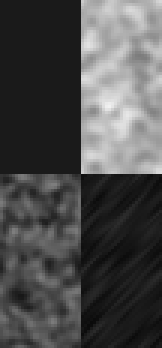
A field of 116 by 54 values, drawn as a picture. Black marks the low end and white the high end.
It is made of 2 by 2 panels. Panel 1,1: very low, flat. Panel 1,2: high, blotchy. Panel 2,1: low, blotchy. Panel 2,2: very low, slanting up to the right, faint in contrast.
